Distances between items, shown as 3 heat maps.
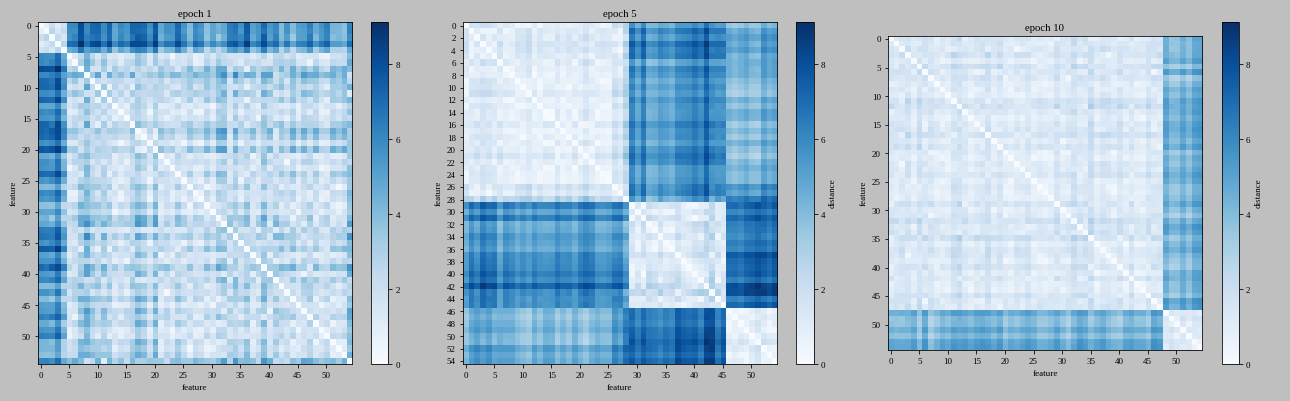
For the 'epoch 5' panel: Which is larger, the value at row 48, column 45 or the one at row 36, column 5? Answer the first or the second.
the first
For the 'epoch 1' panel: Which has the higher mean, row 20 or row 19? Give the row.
20
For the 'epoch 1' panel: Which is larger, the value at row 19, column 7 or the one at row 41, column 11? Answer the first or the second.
the first
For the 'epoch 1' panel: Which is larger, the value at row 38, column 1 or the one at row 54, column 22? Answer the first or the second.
the first
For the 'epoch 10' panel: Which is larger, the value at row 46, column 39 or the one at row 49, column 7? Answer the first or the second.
the second
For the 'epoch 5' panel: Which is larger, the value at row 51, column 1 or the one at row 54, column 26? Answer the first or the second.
the second
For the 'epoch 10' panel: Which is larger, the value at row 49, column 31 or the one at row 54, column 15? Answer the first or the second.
the second
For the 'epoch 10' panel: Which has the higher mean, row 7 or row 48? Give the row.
48
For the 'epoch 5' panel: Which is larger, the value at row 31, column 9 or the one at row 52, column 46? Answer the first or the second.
the first
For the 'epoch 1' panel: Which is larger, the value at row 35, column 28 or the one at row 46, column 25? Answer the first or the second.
the second
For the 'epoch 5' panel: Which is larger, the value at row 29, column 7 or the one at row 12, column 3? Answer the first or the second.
the first
